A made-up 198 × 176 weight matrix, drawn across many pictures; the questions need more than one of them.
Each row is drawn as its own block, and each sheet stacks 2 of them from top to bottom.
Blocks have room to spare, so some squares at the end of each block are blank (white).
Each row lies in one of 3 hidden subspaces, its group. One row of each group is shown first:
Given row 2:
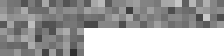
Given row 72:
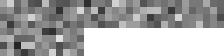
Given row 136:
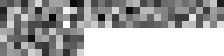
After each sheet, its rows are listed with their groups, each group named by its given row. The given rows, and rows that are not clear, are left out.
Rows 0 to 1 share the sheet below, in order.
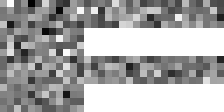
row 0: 72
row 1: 136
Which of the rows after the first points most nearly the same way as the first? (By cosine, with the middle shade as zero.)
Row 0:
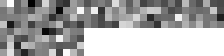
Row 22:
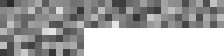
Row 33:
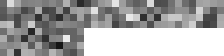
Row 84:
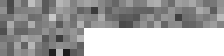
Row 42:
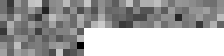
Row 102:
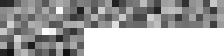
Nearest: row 33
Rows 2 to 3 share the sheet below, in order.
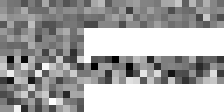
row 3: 136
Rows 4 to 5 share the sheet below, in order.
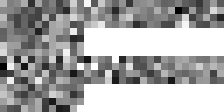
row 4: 72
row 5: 136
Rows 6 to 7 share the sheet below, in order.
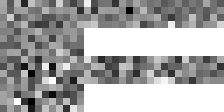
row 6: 136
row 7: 2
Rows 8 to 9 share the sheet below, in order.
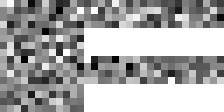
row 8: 72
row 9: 136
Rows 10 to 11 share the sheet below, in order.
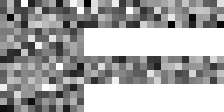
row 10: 136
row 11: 72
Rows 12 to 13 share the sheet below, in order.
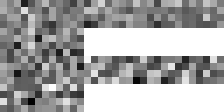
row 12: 2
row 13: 72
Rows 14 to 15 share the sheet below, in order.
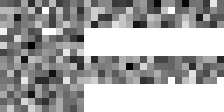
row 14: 72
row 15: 136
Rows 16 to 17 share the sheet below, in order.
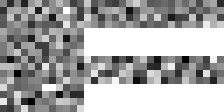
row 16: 136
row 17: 72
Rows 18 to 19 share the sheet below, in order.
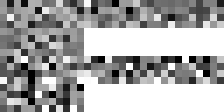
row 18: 136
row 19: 2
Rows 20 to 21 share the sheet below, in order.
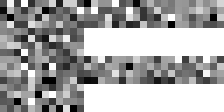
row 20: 136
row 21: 2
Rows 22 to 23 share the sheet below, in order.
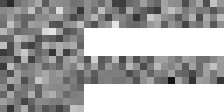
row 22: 72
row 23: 136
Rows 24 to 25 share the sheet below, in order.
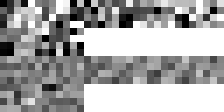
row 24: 72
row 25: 72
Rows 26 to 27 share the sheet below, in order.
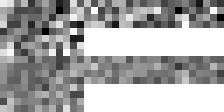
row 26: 72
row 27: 72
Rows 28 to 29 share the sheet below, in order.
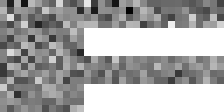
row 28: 136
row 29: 136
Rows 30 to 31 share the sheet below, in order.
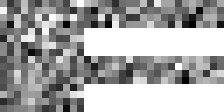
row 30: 136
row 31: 72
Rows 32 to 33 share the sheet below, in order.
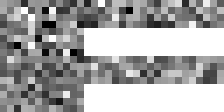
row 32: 2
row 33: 136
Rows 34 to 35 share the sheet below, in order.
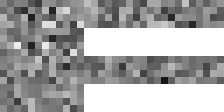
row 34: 2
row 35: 2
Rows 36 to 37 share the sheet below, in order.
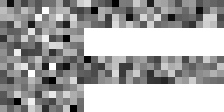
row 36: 136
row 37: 2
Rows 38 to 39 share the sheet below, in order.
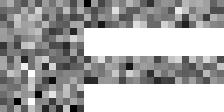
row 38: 72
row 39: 2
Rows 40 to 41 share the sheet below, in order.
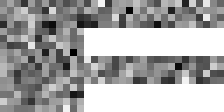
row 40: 2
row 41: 72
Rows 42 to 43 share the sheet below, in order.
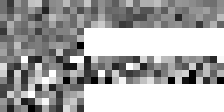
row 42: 72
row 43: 136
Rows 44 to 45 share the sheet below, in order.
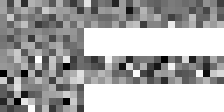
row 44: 136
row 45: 2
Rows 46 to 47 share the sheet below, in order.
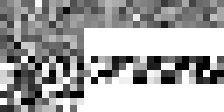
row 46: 2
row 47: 72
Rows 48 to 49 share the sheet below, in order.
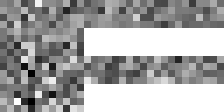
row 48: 2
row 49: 2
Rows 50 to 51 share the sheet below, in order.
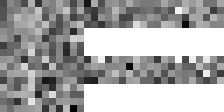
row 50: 72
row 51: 2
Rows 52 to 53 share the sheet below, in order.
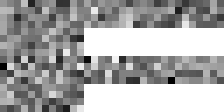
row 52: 72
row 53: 136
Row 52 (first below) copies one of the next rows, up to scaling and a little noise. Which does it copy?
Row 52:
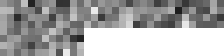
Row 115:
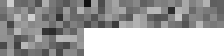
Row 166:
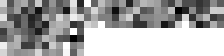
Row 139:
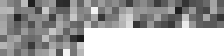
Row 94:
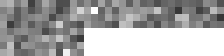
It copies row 139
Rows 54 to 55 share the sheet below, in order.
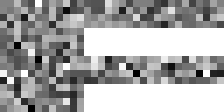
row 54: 2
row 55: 2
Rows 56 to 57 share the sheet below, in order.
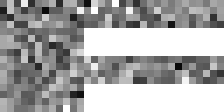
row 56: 136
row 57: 72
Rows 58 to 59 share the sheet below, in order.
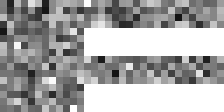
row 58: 72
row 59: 2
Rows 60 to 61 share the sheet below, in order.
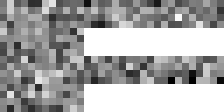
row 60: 72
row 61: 136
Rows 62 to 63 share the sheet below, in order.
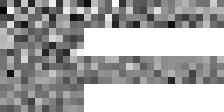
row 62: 136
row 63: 136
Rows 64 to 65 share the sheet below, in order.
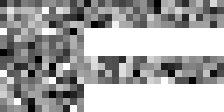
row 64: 72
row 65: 2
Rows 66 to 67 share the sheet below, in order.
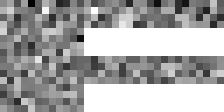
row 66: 72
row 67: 2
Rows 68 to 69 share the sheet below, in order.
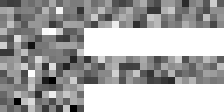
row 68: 72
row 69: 2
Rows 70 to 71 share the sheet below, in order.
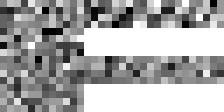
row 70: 72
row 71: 2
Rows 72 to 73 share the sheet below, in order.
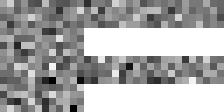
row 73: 2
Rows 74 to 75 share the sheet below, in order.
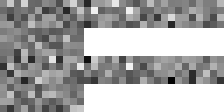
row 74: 136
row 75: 136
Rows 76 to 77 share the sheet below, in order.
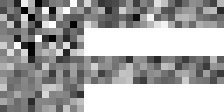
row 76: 2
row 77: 72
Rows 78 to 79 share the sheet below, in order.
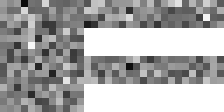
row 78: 2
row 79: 136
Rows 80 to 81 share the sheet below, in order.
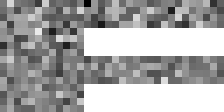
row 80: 72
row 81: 72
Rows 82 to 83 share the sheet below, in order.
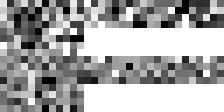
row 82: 72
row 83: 2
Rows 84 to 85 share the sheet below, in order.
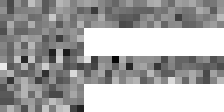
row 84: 72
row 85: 136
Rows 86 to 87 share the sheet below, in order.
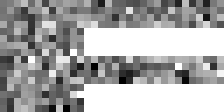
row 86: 2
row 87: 72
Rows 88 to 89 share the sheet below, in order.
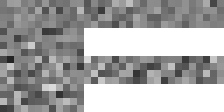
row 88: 72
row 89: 72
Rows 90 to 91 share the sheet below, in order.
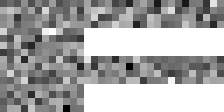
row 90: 72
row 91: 136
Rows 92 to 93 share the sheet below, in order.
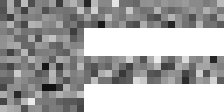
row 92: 136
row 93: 72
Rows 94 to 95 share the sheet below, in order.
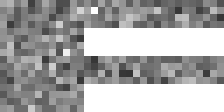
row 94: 72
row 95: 2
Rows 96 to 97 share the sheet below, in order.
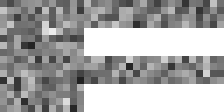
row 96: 72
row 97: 2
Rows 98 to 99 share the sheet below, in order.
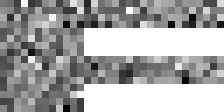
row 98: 136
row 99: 72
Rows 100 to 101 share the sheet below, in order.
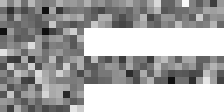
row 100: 72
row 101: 136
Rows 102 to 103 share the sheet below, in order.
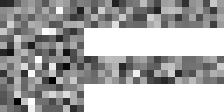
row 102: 72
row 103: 2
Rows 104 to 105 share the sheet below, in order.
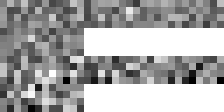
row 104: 136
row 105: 136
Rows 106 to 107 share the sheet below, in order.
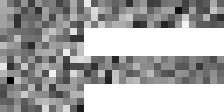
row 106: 72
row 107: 136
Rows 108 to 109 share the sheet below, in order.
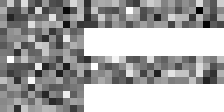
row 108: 136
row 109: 136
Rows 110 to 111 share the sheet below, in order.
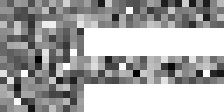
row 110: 2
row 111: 2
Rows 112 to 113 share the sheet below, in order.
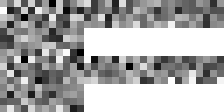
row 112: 136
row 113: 136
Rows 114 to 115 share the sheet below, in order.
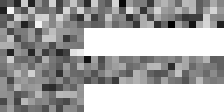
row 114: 136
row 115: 72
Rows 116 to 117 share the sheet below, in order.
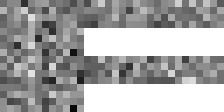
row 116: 2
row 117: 2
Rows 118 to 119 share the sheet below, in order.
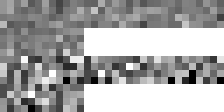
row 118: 72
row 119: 136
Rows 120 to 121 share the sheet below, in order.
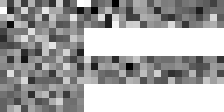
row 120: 136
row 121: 136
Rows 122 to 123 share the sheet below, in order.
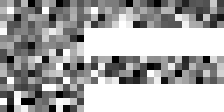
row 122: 72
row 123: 72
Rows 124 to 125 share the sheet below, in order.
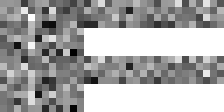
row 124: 2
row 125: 2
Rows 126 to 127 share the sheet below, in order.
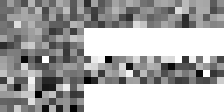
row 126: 72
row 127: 2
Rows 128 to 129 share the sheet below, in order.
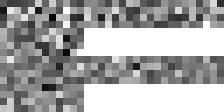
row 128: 136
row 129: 72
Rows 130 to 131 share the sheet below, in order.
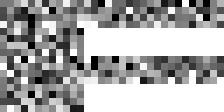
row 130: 2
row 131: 136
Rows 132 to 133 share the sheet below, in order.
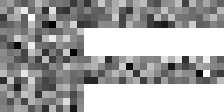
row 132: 2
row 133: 2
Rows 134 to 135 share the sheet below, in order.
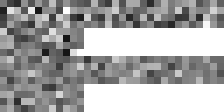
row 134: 136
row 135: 72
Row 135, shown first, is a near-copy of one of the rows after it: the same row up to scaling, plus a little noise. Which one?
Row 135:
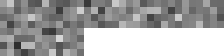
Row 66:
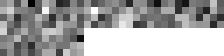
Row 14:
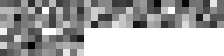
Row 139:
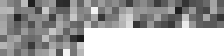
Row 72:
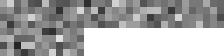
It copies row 72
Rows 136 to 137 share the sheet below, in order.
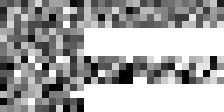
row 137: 72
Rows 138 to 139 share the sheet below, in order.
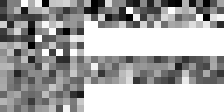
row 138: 2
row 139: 72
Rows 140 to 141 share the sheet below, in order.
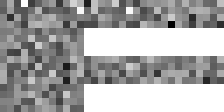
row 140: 136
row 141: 136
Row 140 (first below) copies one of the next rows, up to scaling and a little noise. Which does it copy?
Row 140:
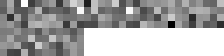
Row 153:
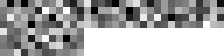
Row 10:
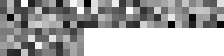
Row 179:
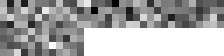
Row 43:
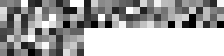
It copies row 10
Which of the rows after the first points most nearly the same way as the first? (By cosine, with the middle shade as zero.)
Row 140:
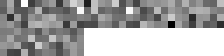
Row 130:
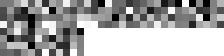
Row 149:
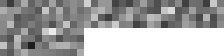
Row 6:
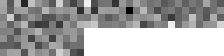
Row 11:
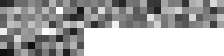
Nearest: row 130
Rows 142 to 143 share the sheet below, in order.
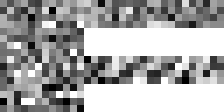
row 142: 2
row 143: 72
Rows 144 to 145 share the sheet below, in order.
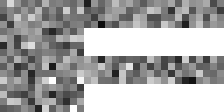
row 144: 72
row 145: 2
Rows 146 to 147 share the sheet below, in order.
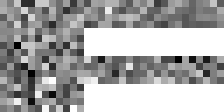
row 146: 2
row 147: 2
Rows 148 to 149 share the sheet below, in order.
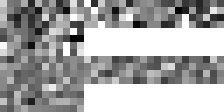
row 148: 72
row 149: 72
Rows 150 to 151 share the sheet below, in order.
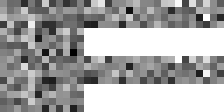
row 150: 2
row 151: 2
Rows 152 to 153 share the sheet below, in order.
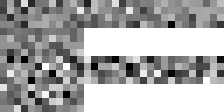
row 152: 136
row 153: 136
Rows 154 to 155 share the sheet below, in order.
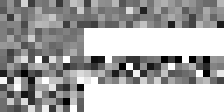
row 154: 136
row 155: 2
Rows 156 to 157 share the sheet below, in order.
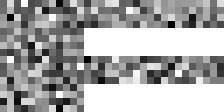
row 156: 136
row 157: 72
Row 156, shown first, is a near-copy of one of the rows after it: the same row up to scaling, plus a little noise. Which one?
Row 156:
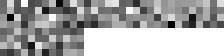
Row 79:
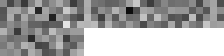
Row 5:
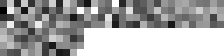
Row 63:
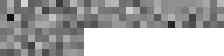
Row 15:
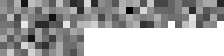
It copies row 63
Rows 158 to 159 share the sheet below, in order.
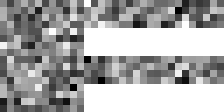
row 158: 72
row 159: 72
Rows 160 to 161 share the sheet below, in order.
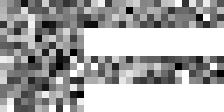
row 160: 2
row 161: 72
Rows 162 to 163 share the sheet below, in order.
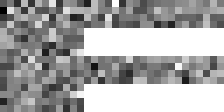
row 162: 136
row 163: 72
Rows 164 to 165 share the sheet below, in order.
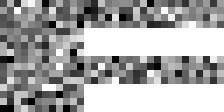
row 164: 2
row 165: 72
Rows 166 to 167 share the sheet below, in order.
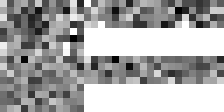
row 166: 72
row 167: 136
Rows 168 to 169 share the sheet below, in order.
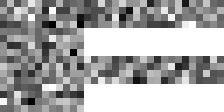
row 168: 2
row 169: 72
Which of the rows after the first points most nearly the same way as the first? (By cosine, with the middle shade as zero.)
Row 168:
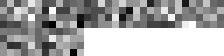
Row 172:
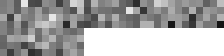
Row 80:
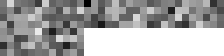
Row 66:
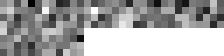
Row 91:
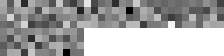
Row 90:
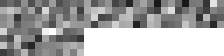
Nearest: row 80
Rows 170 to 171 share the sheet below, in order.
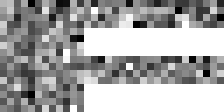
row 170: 72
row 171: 2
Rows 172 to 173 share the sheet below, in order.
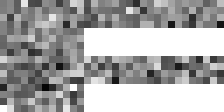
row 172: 136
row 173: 72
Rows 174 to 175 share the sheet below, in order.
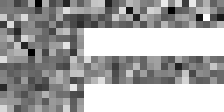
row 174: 2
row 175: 72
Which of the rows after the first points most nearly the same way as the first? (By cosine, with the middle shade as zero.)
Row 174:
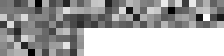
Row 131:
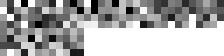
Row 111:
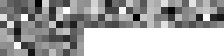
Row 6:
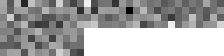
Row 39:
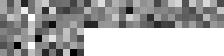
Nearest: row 111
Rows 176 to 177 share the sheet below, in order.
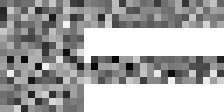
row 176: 136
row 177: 136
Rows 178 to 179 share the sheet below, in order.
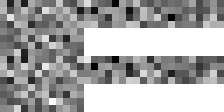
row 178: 136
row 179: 136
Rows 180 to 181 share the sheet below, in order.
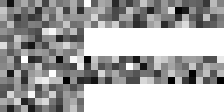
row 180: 72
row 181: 136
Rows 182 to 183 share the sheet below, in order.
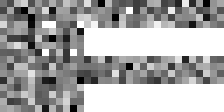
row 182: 2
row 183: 2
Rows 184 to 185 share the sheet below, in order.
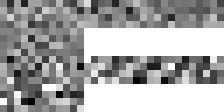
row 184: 136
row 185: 72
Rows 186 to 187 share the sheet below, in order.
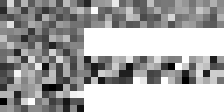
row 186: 136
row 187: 72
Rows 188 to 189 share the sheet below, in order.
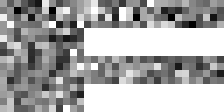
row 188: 2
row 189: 72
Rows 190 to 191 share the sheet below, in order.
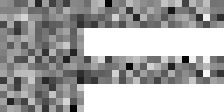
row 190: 2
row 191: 2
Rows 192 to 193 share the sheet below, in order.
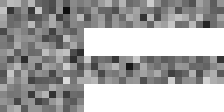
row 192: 136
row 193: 136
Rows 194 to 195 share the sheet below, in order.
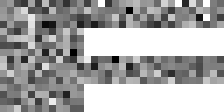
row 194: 2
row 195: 136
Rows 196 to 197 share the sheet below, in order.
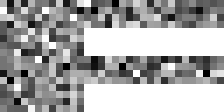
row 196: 136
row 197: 2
